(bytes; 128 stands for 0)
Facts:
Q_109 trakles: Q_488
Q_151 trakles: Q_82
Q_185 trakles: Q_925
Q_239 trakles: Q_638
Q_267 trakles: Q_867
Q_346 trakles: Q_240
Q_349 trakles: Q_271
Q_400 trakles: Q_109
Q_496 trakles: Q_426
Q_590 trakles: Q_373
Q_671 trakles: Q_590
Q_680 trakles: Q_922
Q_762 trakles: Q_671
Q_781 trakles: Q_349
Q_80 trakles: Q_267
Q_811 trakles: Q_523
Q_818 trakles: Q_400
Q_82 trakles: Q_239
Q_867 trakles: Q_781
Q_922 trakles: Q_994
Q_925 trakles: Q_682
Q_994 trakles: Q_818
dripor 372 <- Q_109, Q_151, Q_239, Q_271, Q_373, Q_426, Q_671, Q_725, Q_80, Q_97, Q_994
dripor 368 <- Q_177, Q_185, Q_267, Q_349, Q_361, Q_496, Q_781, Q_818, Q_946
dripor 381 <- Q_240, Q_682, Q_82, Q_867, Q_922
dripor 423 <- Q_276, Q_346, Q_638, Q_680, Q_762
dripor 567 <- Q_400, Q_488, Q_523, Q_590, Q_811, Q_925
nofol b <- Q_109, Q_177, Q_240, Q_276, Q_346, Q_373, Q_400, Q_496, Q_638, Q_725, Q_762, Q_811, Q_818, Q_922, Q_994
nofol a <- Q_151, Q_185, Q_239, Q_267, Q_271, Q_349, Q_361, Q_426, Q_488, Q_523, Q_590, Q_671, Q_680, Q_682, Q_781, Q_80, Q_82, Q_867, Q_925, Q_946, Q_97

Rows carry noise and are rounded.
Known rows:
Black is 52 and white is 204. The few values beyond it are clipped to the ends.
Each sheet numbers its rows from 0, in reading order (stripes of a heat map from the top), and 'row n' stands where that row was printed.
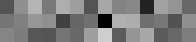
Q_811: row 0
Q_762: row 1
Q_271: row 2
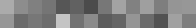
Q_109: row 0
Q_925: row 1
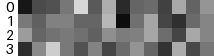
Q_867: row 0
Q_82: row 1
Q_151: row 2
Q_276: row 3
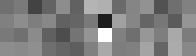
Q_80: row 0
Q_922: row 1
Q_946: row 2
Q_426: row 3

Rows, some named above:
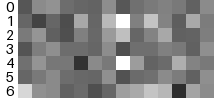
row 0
Q_682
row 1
Q_267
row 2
Q_271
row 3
Q_682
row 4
Q_496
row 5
Q_682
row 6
Q_994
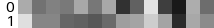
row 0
Q_590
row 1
Q_994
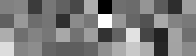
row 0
Q_680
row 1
Q_496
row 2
Q_590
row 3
Q_994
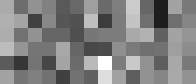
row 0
Q_239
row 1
Q_671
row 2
Q_97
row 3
Q_400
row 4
Q_267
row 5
Q_818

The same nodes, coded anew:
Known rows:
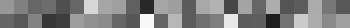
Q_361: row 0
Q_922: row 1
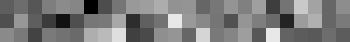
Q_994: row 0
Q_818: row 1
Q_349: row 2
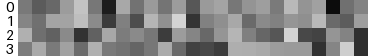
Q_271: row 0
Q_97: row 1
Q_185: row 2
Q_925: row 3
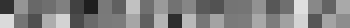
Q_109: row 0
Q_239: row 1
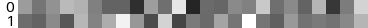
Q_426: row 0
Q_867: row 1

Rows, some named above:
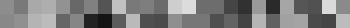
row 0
Q_638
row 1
Q_373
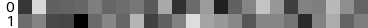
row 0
Q_400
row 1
Q_818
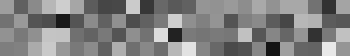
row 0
Q_671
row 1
Q_818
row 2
Q_426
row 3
Q_638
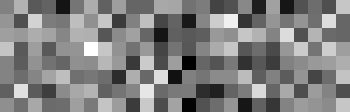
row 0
Q_496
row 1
Q_682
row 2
Q_590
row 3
Q_82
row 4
Q_240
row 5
Q_426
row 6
Q_811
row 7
Q_240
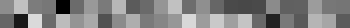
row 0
Q_177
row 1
Q_680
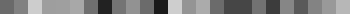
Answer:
Q_762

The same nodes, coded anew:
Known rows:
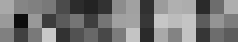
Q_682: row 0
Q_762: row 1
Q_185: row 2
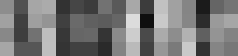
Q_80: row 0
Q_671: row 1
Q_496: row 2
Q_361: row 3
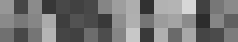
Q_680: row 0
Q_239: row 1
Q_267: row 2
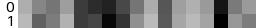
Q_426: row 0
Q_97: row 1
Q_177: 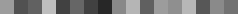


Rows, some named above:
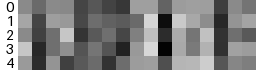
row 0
Q_82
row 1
Q_671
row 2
Q_185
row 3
Q_590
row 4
Q_346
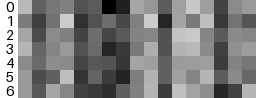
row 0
Q_240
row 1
Q_185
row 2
Q_922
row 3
Q_373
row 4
Q_82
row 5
Q_177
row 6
Q_867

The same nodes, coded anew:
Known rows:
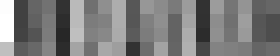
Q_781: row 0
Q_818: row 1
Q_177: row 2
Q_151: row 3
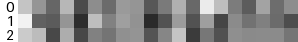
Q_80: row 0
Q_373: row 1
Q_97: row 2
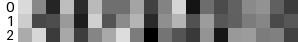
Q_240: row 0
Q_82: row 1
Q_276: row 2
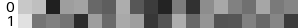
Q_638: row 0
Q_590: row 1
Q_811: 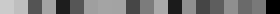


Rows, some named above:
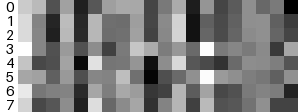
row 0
Q_811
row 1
Q_240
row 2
Q_240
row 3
Q_185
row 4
Q_682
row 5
Q_680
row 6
Q_400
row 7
Q_922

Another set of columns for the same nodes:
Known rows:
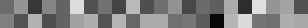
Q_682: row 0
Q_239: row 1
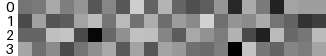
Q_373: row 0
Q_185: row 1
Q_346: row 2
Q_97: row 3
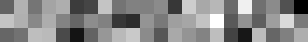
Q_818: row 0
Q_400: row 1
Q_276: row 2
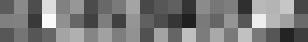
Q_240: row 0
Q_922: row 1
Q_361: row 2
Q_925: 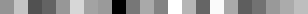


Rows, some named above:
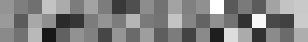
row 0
Q_811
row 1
Q_680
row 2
Q_671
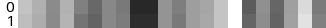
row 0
Q_400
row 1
Q_400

